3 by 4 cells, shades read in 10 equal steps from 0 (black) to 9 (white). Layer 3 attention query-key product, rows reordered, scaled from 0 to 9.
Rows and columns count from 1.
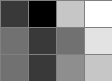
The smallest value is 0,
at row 1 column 2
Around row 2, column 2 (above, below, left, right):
0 2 4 4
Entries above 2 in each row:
2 3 3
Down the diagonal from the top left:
2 2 5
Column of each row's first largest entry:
4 4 4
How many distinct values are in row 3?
4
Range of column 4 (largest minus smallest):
2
